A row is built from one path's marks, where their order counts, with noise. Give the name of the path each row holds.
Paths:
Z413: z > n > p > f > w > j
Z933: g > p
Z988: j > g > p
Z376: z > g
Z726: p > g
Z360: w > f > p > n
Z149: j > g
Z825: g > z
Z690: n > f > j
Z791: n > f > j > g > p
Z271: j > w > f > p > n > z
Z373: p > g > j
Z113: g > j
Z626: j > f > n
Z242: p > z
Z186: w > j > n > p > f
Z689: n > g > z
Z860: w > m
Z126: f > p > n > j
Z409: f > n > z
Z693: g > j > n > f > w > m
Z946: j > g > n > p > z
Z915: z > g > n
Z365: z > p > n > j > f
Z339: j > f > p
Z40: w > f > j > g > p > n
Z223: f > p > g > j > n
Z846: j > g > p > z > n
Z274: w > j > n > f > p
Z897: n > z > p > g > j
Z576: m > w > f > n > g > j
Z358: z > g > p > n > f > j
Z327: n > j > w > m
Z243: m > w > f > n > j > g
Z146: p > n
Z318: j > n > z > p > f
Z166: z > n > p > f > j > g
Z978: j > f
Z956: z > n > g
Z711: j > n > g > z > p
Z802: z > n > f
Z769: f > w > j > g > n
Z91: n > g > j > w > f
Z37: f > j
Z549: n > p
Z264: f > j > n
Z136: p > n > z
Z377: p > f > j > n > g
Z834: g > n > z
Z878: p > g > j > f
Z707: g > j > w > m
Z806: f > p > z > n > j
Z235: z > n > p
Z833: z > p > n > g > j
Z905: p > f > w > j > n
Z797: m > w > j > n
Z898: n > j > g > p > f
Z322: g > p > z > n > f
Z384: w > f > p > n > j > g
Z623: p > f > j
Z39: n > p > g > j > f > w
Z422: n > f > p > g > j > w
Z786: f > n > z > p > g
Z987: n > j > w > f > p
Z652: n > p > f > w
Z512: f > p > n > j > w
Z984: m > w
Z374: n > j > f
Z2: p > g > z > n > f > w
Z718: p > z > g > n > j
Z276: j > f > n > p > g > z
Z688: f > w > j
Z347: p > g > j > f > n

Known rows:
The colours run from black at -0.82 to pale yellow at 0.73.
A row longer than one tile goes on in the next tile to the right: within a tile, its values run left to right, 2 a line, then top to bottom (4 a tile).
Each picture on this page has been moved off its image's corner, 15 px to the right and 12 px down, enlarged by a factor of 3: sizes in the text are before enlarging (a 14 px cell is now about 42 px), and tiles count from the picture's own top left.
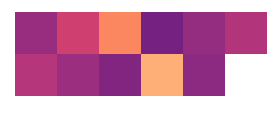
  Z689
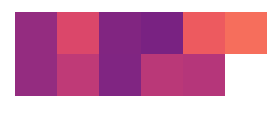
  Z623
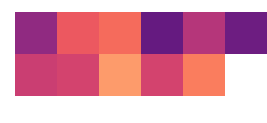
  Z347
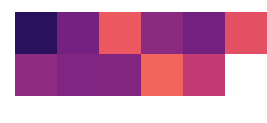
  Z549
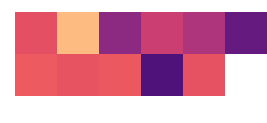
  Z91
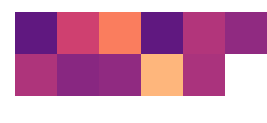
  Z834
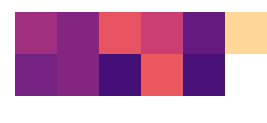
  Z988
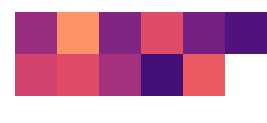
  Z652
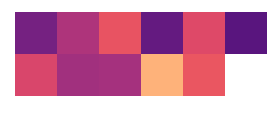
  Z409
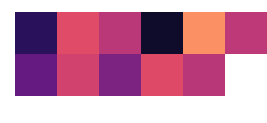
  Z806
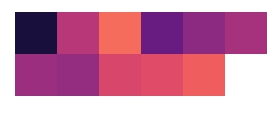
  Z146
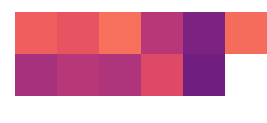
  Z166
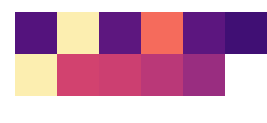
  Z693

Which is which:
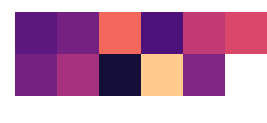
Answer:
Z946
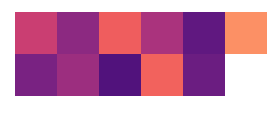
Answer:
Z791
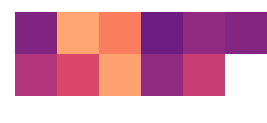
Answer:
Z769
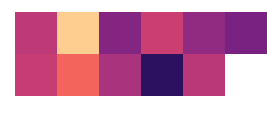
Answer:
Z39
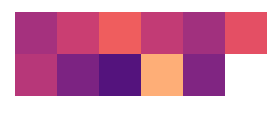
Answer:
Z825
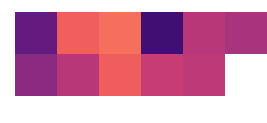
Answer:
Z223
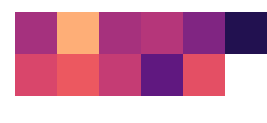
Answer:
Z2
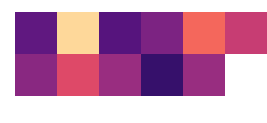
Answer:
Z688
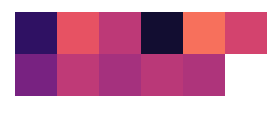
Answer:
Z126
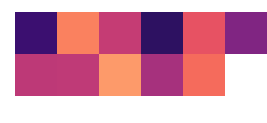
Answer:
Z264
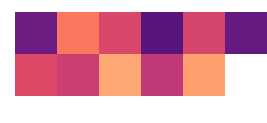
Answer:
Z626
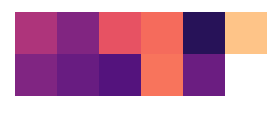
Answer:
Z933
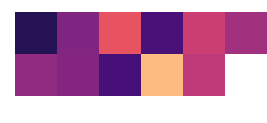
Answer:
Z136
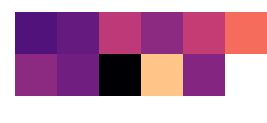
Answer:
Z242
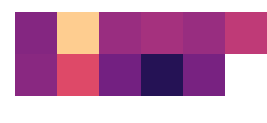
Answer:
Z422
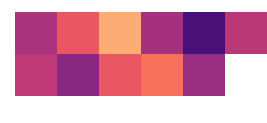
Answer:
Z956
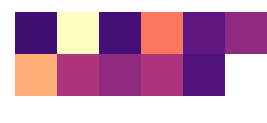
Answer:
Z707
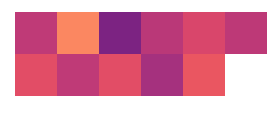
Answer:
Z978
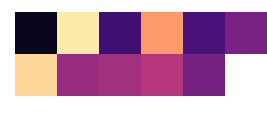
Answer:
Z860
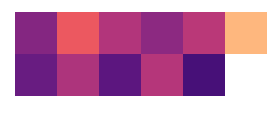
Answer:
Z373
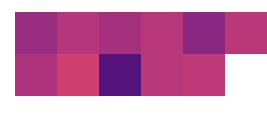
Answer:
Z987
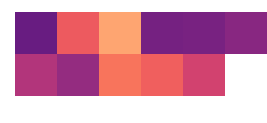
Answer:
Z915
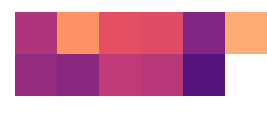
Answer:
Z149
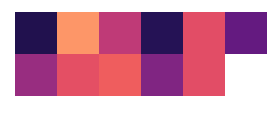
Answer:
Z905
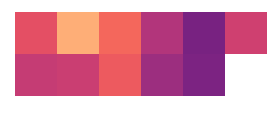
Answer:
Z243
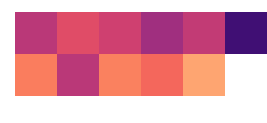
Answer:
Z802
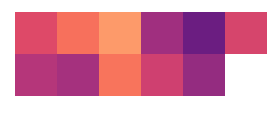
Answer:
Z377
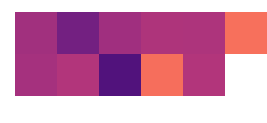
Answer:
Z339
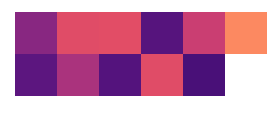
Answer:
Z897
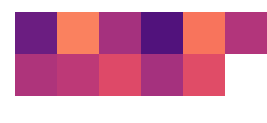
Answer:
Z690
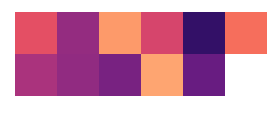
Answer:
Z786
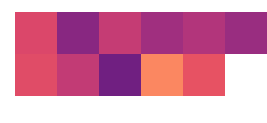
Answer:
Z318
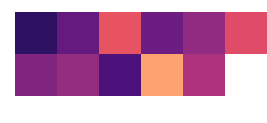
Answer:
Z235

